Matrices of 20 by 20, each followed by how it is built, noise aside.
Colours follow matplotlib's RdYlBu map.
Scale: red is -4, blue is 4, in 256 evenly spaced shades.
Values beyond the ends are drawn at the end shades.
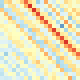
Toeplitz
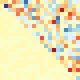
upper triangular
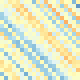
Toeplitz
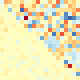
upper triangular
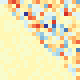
upper triangular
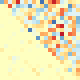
upper triangular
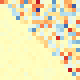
upper triangular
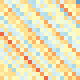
Toeplitz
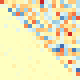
upper triangular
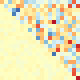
upper triangular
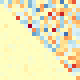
upper triangular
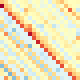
Toeplitz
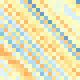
Toeplitz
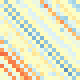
Toeplitz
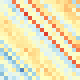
Toeplitz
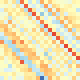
Toeplitz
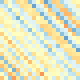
Toeplitz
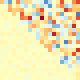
upper triangular
